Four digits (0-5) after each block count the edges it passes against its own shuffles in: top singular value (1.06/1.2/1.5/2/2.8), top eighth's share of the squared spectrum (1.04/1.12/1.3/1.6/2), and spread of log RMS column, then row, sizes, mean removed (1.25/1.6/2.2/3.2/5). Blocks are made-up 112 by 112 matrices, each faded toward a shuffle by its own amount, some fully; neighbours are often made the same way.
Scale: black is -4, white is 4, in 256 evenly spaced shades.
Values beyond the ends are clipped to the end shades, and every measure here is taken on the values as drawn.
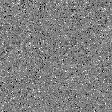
3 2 1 1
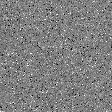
2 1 0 0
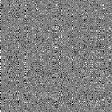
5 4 3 3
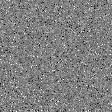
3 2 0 1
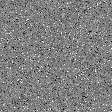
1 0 0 0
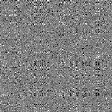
4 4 3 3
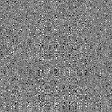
4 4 3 2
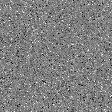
2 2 1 0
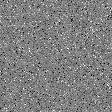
0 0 0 0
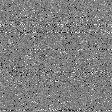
2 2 0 3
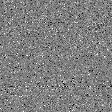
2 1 0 2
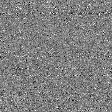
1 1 0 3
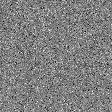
0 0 0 0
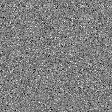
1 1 0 2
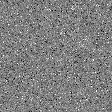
0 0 0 0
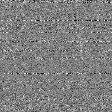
2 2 0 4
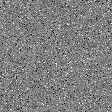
0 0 0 0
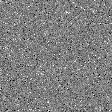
0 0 0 1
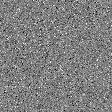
0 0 0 0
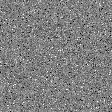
0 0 0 0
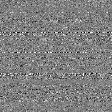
2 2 0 4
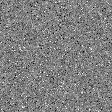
0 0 0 0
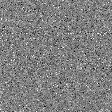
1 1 0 2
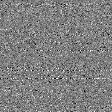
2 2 0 3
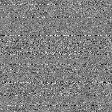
2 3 0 4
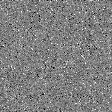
0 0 0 1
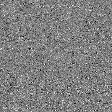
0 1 0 2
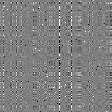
5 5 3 3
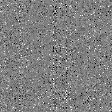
2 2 3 1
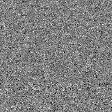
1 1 0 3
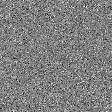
1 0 0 1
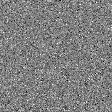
0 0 0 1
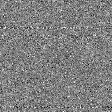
1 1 0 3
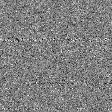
1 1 0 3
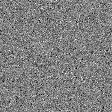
0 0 0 1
